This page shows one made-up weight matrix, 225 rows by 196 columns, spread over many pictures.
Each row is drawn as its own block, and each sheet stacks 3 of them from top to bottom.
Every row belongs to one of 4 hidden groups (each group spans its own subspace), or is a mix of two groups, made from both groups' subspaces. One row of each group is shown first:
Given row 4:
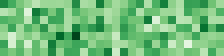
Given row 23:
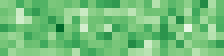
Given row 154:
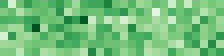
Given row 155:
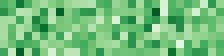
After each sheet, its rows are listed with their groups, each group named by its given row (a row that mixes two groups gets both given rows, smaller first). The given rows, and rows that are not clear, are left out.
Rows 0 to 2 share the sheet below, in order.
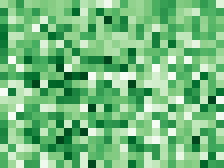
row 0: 154
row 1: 154
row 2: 154
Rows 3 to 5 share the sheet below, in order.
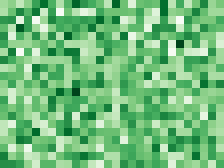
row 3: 155
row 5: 23
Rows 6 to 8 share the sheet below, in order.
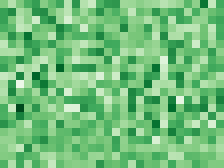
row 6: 23
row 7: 155
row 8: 155
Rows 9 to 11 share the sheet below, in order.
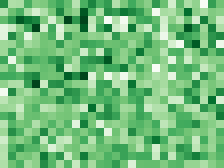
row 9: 23 and 154
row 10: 154
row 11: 154
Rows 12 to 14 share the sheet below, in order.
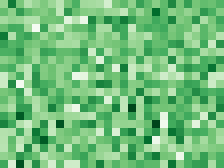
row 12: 154
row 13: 155
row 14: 155
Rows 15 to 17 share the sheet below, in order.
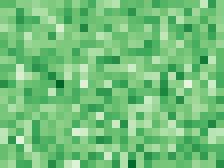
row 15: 23
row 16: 23
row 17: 155
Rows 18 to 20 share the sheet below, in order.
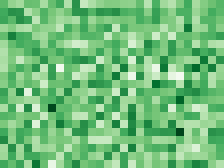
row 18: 23
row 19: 155
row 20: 155
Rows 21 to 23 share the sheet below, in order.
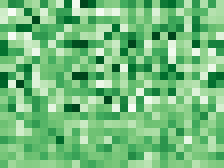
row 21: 23
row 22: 155
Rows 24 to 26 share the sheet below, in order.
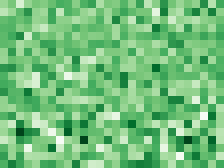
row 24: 155
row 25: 23 and 154
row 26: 23
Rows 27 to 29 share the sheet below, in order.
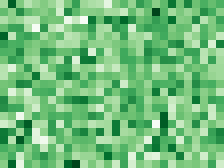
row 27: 154
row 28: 23
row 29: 155
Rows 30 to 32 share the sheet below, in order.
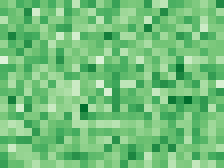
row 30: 4
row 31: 4
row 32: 23
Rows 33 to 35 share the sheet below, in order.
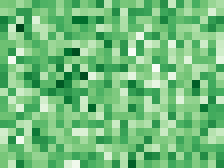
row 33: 155
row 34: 154
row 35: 155
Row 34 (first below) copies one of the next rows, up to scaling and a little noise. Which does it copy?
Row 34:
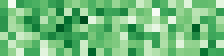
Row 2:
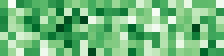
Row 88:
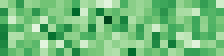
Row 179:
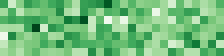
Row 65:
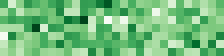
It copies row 2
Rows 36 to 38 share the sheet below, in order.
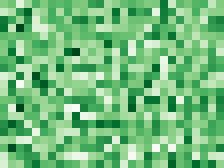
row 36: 155
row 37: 155
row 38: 23
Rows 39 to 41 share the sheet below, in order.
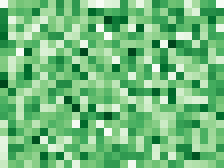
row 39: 4 and 154
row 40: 154 and 155
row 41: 154
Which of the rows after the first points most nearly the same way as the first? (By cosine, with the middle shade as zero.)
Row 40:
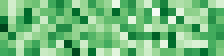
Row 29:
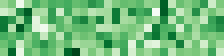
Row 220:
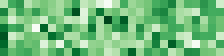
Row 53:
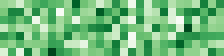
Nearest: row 29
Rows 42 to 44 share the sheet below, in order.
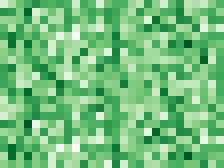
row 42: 4
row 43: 23
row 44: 4
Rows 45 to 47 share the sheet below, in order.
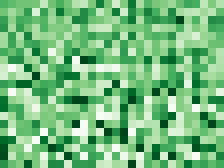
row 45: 155
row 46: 23
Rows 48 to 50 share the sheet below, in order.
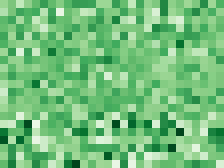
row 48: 155
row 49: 154
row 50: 155
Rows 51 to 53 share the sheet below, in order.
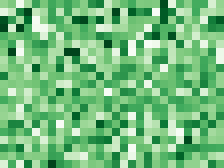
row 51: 155
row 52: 4
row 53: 23 and 155
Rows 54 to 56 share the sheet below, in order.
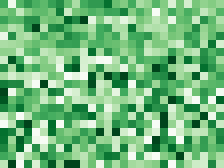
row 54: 154
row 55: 154
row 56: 155
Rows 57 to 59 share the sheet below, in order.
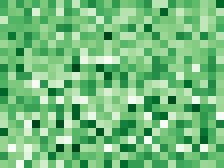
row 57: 4
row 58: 23 and 154
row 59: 4
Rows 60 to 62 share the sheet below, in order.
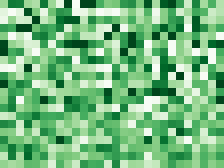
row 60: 23
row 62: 4 and 23
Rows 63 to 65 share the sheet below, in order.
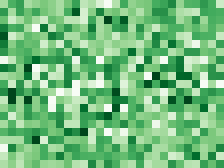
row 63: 154
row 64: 4
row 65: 154
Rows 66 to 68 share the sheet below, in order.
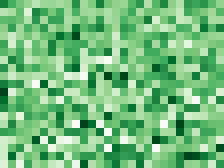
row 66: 4
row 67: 154
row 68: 4 and 154
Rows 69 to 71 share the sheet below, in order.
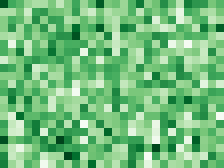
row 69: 4
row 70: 4
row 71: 23 and 154
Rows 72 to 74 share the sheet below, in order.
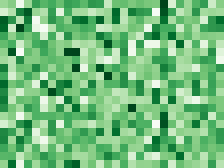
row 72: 155
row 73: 154
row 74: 155
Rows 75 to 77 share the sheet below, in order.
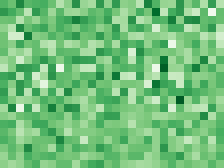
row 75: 155
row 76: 155
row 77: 23
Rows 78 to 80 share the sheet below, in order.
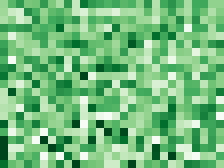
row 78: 23
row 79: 23 and 154
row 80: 154
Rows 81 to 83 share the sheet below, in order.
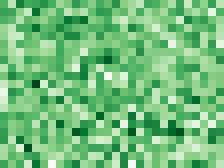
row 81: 154 and 155
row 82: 154
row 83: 155
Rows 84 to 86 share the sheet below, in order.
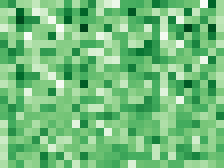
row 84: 23
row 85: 23
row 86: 154
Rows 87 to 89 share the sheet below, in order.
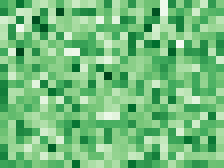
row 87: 155
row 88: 154
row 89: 23 and 154
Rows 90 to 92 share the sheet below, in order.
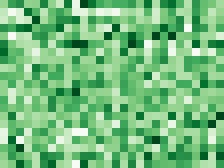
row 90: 23
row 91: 4
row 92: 154 and 155
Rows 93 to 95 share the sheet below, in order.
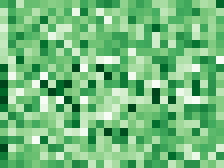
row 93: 154
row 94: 154
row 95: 154
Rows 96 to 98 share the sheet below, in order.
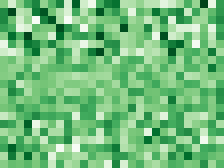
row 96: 23
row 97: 155
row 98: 4
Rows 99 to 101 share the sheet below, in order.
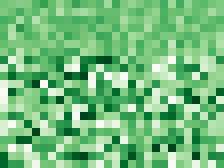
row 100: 154
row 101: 23
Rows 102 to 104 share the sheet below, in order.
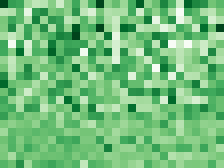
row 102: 4
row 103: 154 and 155
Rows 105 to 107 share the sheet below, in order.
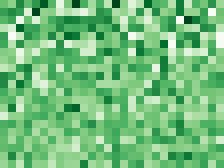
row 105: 155
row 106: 155
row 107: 4
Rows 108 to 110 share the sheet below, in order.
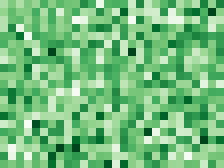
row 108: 155
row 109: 4
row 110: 4
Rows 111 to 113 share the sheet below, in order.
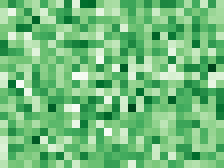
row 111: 23
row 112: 155
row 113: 154
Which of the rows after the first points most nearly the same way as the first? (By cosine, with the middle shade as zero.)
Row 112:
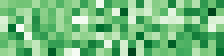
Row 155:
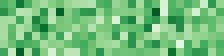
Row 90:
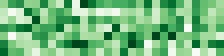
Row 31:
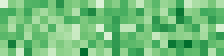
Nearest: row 31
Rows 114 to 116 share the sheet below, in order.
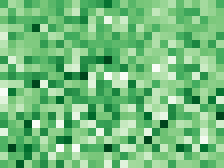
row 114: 154
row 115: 154
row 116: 4
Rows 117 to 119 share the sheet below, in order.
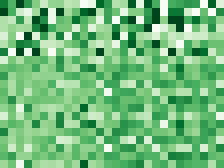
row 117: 155
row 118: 4
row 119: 4
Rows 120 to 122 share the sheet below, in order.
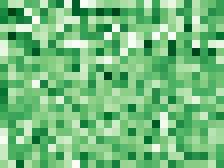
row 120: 23
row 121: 154
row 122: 154 and 155
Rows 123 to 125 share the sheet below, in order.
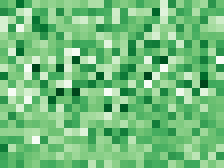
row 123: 155
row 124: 4
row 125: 154
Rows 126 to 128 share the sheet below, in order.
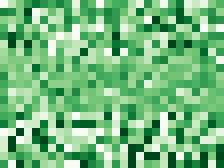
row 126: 4
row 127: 4 and 154
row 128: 155
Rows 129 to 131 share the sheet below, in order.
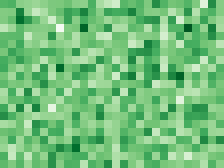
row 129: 23
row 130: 155
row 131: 4
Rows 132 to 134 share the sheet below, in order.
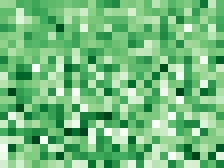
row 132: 23
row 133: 4 and 23
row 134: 154
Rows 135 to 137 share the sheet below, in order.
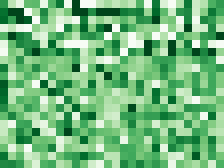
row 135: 23
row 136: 154
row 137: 23
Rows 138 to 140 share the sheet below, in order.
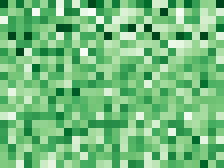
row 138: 4
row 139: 4
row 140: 4 and 154
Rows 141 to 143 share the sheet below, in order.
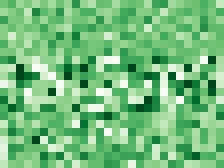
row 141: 4
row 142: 23
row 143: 154
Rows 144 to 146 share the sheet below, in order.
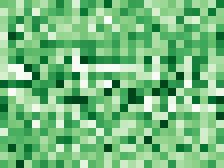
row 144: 154 and 155
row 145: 23
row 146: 4
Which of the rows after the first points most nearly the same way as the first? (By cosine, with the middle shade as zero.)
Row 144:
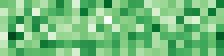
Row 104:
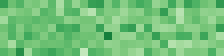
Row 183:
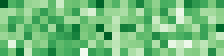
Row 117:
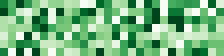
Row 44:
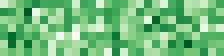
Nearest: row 44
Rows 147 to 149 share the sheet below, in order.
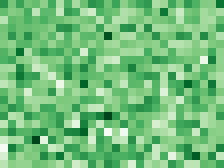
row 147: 4
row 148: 23
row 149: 154
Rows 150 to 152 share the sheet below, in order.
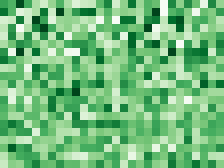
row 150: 155
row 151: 4
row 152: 23
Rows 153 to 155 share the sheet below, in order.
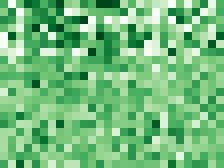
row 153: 23 and 154
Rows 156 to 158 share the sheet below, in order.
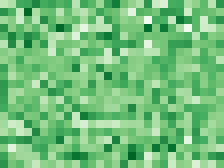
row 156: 4 and 23
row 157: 154
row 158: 23
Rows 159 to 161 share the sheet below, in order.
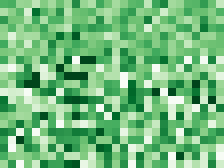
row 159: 4
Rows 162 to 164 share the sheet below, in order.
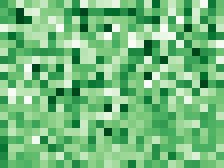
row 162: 23
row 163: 4
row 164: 154
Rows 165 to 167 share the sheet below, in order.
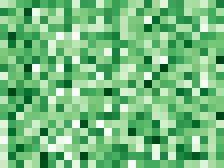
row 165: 4
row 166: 4
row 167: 154
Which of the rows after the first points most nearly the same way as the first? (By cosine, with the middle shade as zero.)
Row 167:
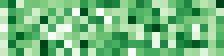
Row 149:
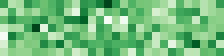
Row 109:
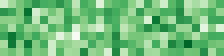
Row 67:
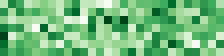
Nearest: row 149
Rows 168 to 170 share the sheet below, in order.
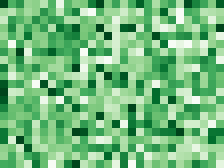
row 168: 4
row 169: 154
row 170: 155
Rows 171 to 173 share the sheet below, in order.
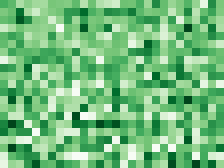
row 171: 23
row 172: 4
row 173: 23
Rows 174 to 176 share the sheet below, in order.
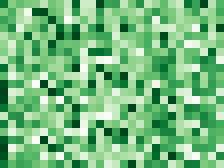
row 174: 4 and 23
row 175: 154
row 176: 154
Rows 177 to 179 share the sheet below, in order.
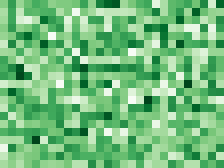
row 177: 23 and 154
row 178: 23
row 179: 154
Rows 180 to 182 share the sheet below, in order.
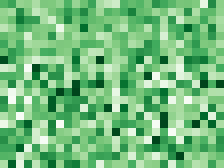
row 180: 23
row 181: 4
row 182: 155
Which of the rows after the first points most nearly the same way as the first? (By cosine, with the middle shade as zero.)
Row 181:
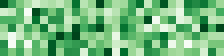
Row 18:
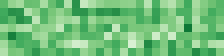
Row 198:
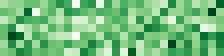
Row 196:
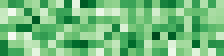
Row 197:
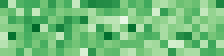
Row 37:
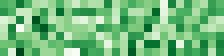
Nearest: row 196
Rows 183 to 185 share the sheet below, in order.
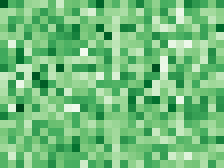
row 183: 4
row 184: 155
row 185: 4
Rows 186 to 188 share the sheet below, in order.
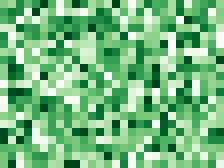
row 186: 155
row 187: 23 and 154
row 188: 155
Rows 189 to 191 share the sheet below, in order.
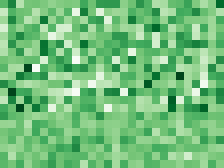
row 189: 154
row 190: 4 and 155
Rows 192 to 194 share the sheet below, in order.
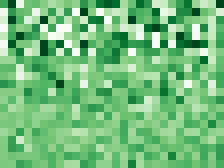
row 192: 154
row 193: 23
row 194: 155
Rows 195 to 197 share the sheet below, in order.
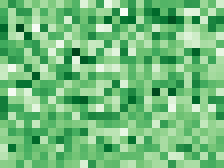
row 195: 154 and 155
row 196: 23
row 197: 4 and 154
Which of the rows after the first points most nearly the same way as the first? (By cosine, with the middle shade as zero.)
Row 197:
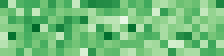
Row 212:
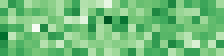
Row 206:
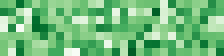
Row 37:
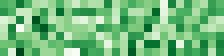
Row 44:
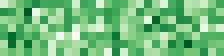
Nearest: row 44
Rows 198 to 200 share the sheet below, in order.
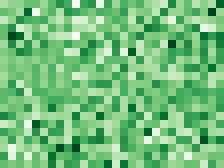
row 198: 4 and 155
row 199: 155
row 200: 4
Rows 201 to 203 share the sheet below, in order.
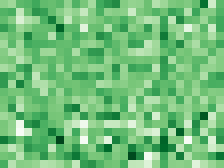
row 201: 23
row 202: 155
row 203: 23
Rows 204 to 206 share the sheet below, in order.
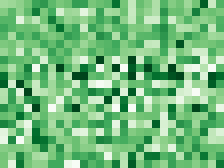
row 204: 23 and 155
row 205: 155
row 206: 155
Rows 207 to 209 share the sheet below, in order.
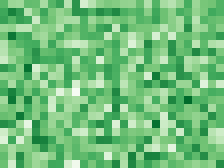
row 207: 23
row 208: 4
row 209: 155
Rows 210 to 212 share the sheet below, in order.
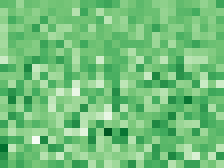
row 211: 4
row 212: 154
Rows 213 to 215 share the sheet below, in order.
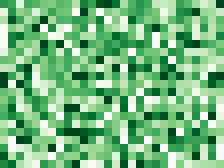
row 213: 154
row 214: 155
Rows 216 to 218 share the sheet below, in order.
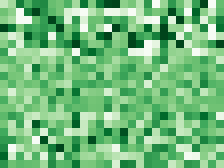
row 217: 4
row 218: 4 and 154
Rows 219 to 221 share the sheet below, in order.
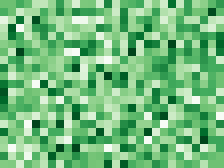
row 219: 155
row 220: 154
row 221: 4
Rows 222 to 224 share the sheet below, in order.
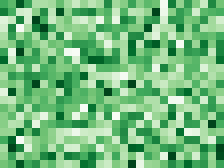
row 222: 155
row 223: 4 and 154
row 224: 155
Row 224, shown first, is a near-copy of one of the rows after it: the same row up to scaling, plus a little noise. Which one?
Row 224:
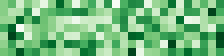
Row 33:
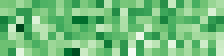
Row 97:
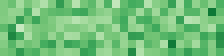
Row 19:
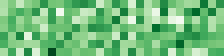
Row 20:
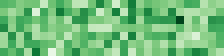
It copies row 97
